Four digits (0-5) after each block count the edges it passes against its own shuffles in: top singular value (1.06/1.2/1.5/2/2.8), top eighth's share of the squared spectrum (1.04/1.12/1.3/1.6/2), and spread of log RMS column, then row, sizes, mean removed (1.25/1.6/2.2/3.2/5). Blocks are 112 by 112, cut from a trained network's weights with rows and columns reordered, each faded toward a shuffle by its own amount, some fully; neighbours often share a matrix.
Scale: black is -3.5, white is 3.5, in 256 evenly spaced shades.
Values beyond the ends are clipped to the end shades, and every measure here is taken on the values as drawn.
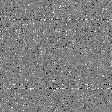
3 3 1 2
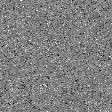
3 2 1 0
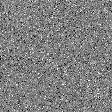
2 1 0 0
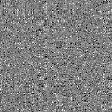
4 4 2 3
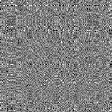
4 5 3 3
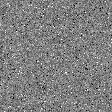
1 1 0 0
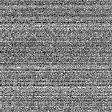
5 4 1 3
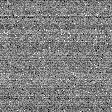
4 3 1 1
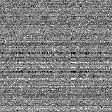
5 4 2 3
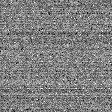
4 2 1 1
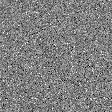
2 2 0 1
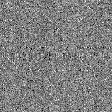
3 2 0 2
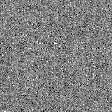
3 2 0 1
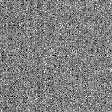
3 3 0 2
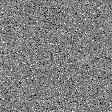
2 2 0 0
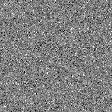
3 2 0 1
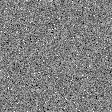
0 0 0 0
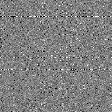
3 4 2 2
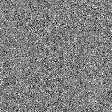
3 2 0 1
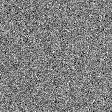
2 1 0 0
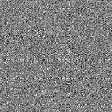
4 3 2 2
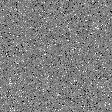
0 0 0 0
